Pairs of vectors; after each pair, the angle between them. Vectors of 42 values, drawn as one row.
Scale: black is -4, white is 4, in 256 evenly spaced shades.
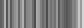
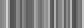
orthogonal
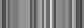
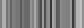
nearly opposite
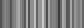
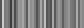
orthogonal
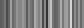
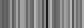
nearly parallel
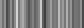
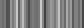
nearly parallel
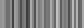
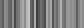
partly opposed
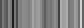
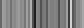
orthogonal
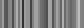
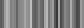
partly opposed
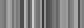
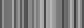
partly opposed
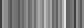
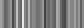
partly opposed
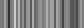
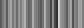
orthogonal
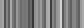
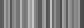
nearly opposite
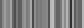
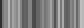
orthogonal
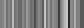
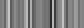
orthogonal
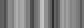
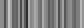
orthogonal
